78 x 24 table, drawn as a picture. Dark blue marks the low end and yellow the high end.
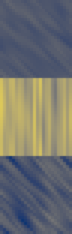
It is made of 3 by 1 panels. Panel 1,1: low, slanting down to the right, faint in contrast. Panel 2,1: high, streaked downward. Panel 3,1: low, slanting down to the right.
